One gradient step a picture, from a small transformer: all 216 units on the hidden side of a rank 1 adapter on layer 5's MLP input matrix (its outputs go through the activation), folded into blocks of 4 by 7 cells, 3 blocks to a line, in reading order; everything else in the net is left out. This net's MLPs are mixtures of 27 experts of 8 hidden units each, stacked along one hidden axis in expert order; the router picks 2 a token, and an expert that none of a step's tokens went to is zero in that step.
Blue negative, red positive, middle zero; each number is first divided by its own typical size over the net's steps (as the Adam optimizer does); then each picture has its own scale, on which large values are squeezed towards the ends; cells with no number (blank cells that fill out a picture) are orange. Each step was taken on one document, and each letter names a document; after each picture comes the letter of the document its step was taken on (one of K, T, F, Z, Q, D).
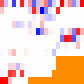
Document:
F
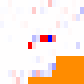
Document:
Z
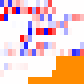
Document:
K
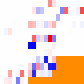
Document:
Z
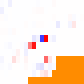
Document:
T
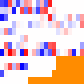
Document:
K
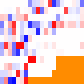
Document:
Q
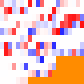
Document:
K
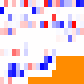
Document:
F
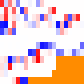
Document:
K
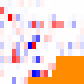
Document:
T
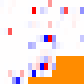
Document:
Z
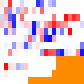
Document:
K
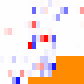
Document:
Z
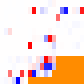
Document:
Z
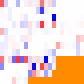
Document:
T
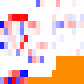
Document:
Q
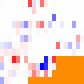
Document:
T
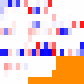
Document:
K
